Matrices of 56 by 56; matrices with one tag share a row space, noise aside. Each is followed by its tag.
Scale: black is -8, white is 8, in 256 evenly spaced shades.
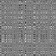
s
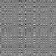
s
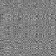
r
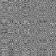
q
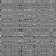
s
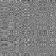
q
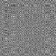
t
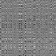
s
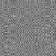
t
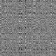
s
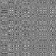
q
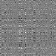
s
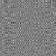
t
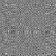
t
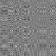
q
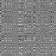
s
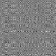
t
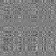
r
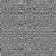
s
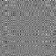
t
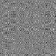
t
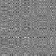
q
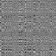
s
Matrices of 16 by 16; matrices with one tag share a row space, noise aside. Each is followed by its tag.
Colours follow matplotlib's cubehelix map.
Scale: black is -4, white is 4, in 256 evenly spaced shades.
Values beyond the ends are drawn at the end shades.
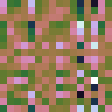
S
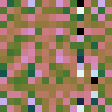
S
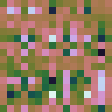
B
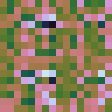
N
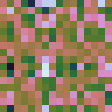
N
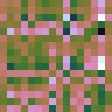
B
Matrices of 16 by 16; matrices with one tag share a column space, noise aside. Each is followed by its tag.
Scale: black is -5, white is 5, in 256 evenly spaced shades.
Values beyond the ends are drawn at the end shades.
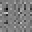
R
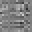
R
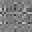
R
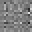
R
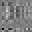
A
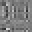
A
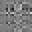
R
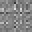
R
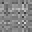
R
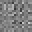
R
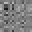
R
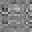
R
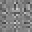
R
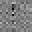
R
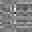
R
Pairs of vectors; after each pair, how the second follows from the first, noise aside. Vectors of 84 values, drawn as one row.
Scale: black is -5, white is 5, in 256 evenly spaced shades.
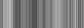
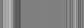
partly zeroed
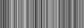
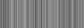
shrunk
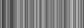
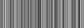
shuffled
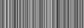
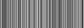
shuffled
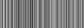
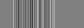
partly zeroed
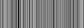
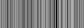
wrapped around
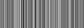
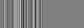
partly zeroed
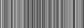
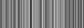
wrapped around
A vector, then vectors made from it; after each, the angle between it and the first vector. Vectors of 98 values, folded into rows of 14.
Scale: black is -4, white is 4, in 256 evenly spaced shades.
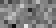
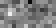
partly aligned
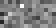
partly aligned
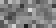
nearly opposite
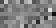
orthogonal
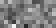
nearly opposite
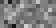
nearly parallel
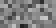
partly opposed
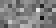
orthogonal
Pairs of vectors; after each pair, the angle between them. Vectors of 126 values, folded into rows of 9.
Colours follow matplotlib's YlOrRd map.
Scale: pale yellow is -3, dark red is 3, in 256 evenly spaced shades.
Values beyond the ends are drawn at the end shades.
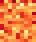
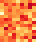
orthogonal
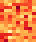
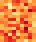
orthogonal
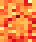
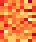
partly opposed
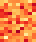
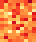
nearly opposite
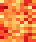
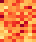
nearly opposite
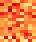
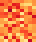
nearly parallel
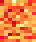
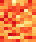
nearly parallel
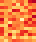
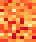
partly opposed
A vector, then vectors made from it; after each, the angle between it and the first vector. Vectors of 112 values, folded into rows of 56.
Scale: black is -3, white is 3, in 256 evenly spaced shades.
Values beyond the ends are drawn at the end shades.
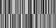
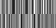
nearly opposite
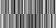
orthogonal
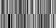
partly opposed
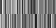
partly aligned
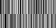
partly aligned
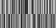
nearly opposite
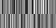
nearly opposite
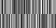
partly opposed
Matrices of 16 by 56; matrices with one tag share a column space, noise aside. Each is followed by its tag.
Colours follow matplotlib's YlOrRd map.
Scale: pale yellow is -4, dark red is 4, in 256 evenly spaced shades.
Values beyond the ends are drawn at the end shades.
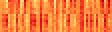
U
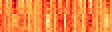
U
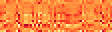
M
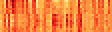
U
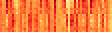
U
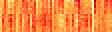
U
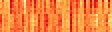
U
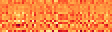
M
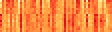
U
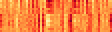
U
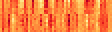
U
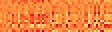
M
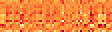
M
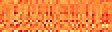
M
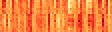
U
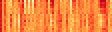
U
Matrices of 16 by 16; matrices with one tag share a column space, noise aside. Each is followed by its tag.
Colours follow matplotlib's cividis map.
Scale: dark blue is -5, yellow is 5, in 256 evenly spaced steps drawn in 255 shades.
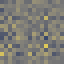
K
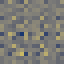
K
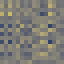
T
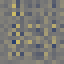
T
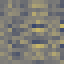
T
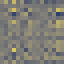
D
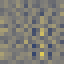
T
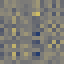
T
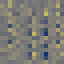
T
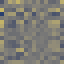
D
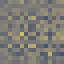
K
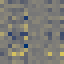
K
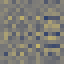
K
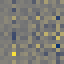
K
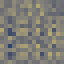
T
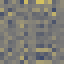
D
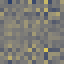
D
